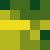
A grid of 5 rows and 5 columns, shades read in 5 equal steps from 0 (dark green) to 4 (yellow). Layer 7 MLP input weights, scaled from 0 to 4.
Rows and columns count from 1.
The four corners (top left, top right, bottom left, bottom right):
0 1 3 1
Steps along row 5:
same down same down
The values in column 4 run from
0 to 3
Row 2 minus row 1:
3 1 0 1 0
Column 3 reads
1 1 4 2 2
